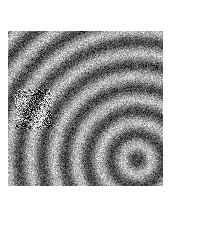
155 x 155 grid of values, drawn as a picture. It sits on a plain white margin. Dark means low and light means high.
Odd patch: rougher, in the middle left. Rings: centred on the bottom right. Roughest part: middle left. Average level on the scale: 50%. Slope: none. Mirror symmetry: none. Odd rows or columns: none.
